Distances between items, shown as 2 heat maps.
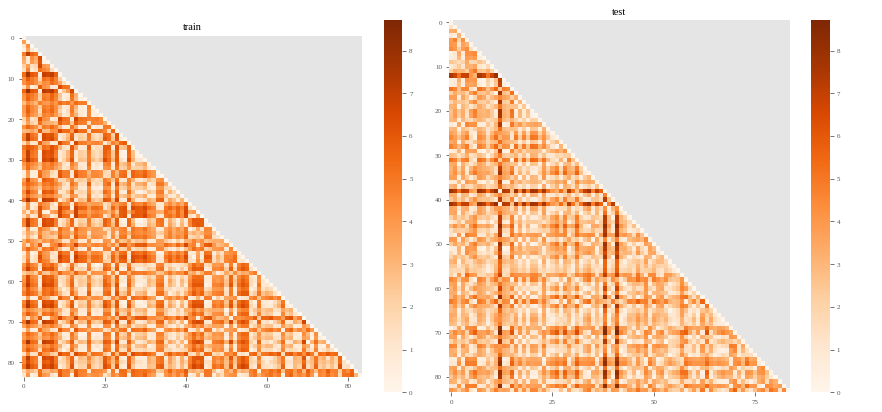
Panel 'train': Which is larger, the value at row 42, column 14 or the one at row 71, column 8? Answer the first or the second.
the first
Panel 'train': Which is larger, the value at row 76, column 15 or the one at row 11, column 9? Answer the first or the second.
the second
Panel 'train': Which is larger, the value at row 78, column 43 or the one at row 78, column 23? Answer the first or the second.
the first
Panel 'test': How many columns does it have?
84
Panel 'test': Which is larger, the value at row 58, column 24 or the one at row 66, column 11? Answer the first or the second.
the second
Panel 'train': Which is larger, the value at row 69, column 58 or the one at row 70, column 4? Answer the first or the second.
the first
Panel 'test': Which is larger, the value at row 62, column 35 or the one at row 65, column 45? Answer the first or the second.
the first
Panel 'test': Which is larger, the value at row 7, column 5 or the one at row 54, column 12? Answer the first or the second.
the second
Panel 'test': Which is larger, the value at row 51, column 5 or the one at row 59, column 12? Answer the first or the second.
the second
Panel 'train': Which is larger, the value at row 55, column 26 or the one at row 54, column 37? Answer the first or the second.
the second
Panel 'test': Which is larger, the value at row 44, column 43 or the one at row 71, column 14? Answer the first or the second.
the second
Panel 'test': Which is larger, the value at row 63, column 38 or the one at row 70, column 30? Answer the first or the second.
the second
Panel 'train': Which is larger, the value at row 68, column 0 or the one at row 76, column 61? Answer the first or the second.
the first
